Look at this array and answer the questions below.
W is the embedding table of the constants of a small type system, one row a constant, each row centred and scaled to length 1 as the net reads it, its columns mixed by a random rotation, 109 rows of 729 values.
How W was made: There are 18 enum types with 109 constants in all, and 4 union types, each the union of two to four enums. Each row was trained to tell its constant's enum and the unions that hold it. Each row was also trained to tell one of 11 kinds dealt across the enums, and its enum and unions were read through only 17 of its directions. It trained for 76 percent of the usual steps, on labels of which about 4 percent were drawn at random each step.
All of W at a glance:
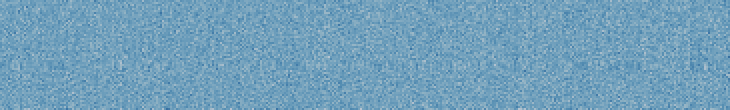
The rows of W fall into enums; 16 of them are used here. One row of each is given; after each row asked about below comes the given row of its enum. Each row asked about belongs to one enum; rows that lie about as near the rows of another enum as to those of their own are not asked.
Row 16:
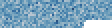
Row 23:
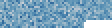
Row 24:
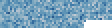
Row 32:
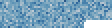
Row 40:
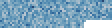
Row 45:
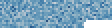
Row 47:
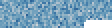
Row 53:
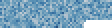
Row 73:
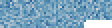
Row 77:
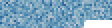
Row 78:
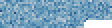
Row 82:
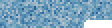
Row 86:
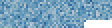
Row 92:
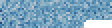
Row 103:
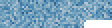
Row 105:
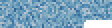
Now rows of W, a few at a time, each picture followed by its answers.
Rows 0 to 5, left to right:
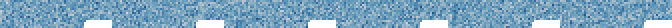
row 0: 105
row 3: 53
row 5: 92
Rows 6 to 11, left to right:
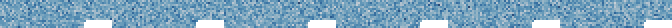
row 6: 23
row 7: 105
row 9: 32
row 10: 78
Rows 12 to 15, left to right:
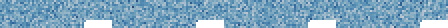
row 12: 92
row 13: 78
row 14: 92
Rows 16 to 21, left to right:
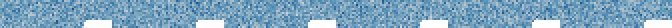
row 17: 32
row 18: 105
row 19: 82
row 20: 103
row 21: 16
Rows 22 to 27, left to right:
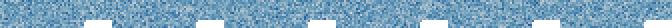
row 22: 16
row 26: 78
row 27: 92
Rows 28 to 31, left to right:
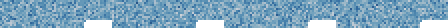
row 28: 23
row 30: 47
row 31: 105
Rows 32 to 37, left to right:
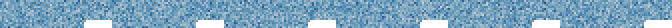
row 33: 32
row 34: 92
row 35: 73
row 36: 105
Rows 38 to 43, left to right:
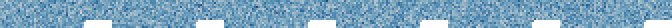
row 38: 40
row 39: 45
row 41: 82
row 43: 16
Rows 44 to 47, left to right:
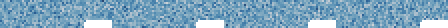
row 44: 23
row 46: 103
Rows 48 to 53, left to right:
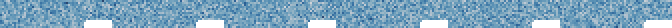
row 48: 40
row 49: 47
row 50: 73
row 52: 45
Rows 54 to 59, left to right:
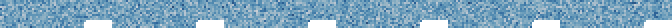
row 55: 105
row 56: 78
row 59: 40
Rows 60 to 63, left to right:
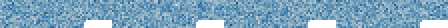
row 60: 73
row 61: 78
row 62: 73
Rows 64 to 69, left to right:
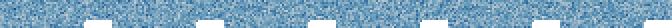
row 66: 82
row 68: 82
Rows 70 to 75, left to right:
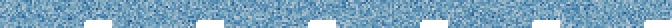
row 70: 32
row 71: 47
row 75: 16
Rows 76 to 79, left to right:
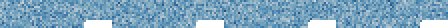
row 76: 23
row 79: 78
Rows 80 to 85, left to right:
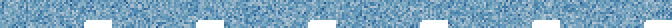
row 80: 86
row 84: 77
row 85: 73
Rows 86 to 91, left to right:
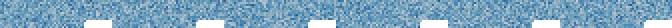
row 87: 47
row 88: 103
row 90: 45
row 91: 16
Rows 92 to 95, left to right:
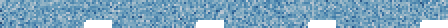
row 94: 23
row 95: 32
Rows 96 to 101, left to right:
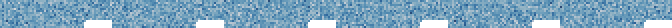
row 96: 92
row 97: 45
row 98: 103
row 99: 16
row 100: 45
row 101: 77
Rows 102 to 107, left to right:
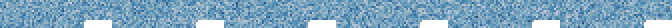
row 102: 32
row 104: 45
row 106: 47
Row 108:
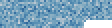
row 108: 82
